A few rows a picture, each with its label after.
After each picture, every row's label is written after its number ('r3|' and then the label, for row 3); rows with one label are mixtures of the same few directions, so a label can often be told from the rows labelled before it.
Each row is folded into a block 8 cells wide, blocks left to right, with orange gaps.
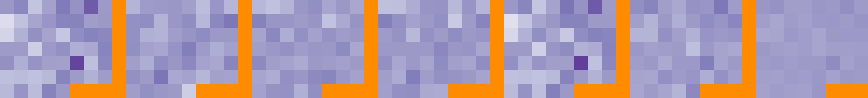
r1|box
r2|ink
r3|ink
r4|ink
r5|box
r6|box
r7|box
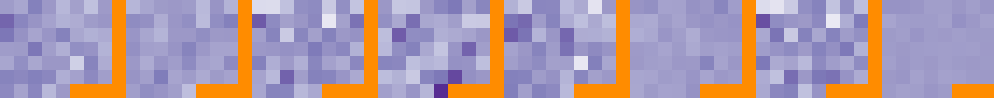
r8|box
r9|ink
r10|ink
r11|ink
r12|box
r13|box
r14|ink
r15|ink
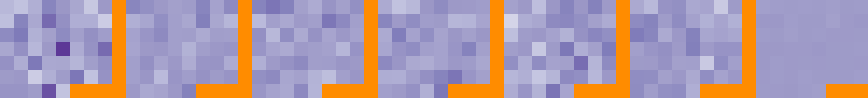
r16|box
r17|ink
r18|ink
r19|ink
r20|box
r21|box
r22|ink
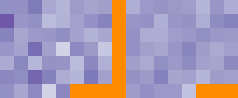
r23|box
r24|ink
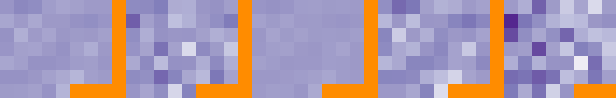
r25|ink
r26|box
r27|ink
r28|ink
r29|box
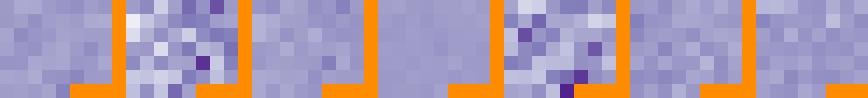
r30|ink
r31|box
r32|box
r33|box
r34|ink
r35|box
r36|ink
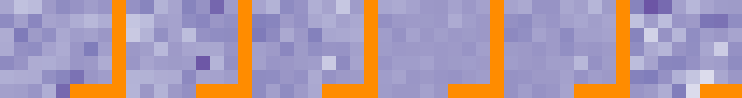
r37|ink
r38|box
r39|box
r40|ink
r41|box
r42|ink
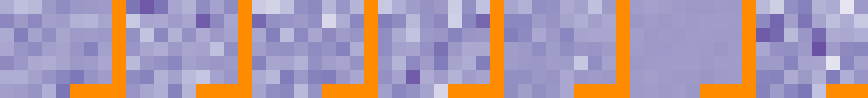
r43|ink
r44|ink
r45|ink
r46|ink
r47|box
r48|ink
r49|box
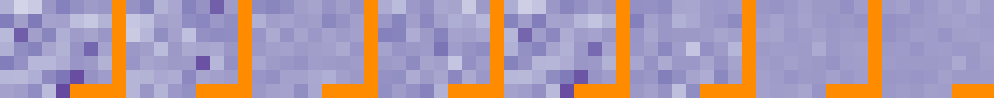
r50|ink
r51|box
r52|ink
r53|box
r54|ink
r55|box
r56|box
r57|box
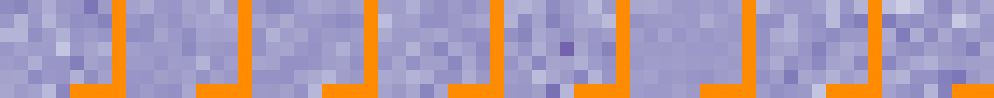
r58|box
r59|box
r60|ink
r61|box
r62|box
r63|ink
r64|ink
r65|ink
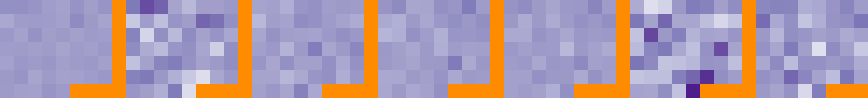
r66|ink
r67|ink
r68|box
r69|box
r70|box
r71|ink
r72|box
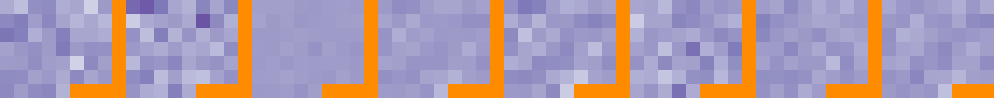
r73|box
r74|ink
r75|box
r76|ink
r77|ink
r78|box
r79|box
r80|ink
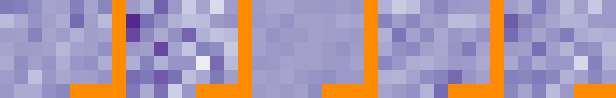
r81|ink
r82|box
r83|ink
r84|ink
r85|box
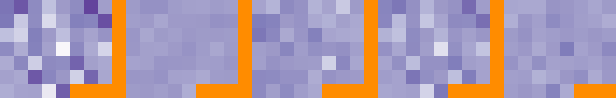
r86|box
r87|ink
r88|box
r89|box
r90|box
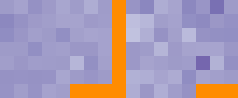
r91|box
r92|box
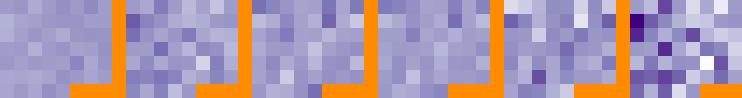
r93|box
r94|box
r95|ink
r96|ink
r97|ink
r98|box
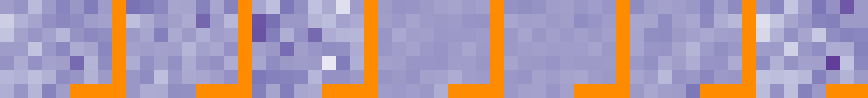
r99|box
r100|ink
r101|box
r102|ink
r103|ink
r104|ink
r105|box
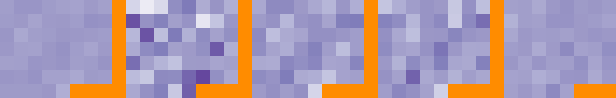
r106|ink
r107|ink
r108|ink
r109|ink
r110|box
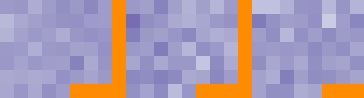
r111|box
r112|box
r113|ink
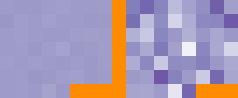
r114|box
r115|box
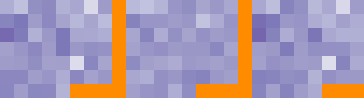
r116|box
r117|ink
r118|box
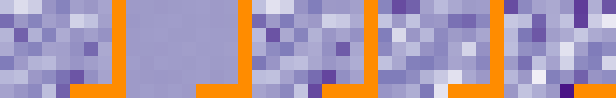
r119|ink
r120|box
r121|ink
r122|ink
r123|ink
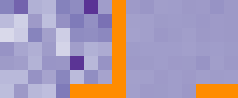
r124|box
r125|box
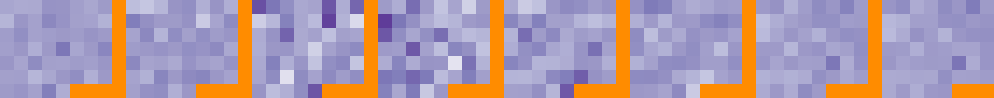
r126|box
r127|ink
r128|ink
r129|box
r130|ink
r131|ink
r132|box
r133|box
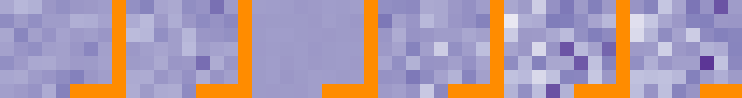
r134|ink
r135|box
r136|ink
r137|box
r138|box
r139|box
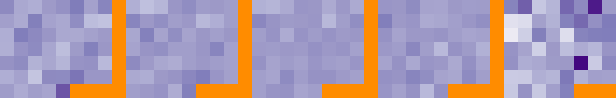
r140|ink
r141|ink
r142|ink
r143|box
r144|box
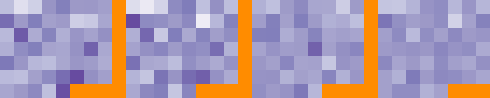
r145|ink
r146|ink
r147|box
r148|ink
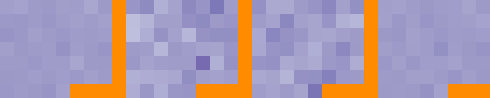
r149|box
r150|box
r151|ink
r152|box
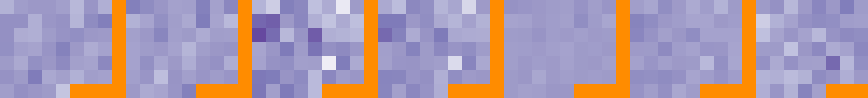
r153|ink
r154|ink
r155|box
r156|box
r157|ink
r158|box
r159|box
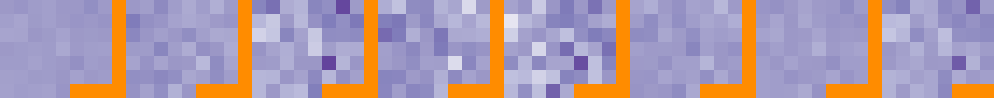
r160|box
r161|box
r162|box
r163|box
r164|box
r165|box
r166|box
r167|box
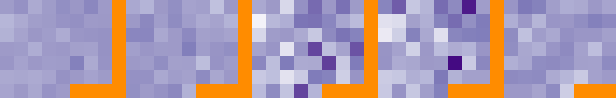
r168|box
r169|box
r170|box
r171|box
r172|ink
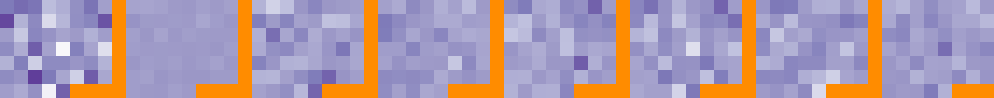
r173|box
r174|ink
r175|ink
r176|box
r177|box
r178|box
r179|ink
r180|box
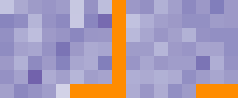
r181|ink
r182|box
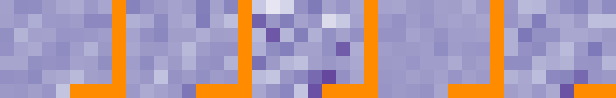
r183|ink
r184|ink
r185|ink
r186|box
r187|ink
